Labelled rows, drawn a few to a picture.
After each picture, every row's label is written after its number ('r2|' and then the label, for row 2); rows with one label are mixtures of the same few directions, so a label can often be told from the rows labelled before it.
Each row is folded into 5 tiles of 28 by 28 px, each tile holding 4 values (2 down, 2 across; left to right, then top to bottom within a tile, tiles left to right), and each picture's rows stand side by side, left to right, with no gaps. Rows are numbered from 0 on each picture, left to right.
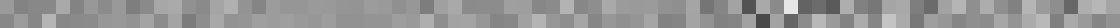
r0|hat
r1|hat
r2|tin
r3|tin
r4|tin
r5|hat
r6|hat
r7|hat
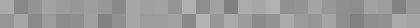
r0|tin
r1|hat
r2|tin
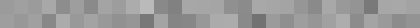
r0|hat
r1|tin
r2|hat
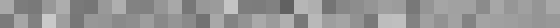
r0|hat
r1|hat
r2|tin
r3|hat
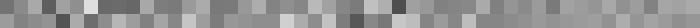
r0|hat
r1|hat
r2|tin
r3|hat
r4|hat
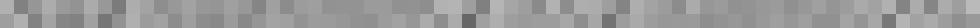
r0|tin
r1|tin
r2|tin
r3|hat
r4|hat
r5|tin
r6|hat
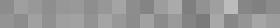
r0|tin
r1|hat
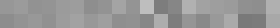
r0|tin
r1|tin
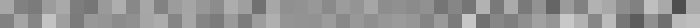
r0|hat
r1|tin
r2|hat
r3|hat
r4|tin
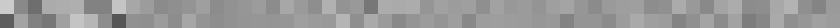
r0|tin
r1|hat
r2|hat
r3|hat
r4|tin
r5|hat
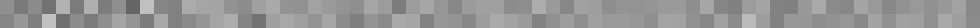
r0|hat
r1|tin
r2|tin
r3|tin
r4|tin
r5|hat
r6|tin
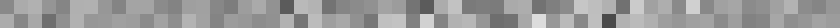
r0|hat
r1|hat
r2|tin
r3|tin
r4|hat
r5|hat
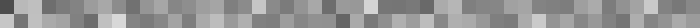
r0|tin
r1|tin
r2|hat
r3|tin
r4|hat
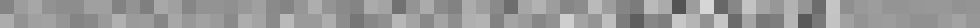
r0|tin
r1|tin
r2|tin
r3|hat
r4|tin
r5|tin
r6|tin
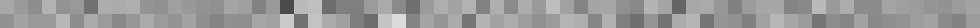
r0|hat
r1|tin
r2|tin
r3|hat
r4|tin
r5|tin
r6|tin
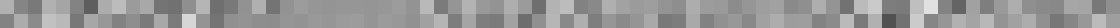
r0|hat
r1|hat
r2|tin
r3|tin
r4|tin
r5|tin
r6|hat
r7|tin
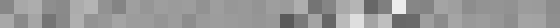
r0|hat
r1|hat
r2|tin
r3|tin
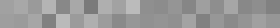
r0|hat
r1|hat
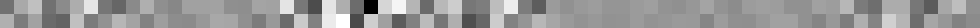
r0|hat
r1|tin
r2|hat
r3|hat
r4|hat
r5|tin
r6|hat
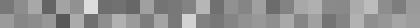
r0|hat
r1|hat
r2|hat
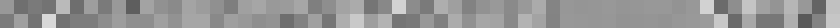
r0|hat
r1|hat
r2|tin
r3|tin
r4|tin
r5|tin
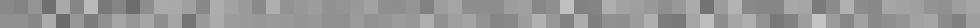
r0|hat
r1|hat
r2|hat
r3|tin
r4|tin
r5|tin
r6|tin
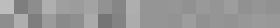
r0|tin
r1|hat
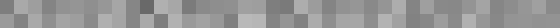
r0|tin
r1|tin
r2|tin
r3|hat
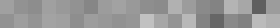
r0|hat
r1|tin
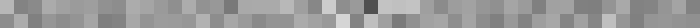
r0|tin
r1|hat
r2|hat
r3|tin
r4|hat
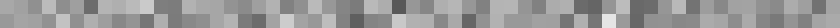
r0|hat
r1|tin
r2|tin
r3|hat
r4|hat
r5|tin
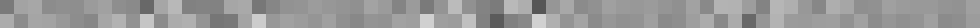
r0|tin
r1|tin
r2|tin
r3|tin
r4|tin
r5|hat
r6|tin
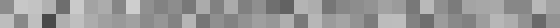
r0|hat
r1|hat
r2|tin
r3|tin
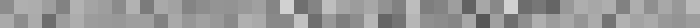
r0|hat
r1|tin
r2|tin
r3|hat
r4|hat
